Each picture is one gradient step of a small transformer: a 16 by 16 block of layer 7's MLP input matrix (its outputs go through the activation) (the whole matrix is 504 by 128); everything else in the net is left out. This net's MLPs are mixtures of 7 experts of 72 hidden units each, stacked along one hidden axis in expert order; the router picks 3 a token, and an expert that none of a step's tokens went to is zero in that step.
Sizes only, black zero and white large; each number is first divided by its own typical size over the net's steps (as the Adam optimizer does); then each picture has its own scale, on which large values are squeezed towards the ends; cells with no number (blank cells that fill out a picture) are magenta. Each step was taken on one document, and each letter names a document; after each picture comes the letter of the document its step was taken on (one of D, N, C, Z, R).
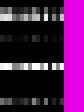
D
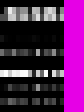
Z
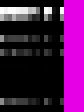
D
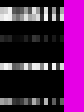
D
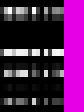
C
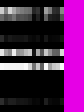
D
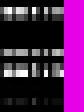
C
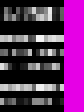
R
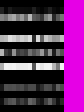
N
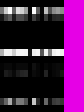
C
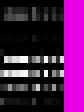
Z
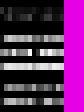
N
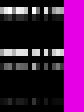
C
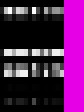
C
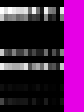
D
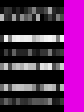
R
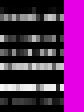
R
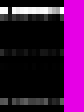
D
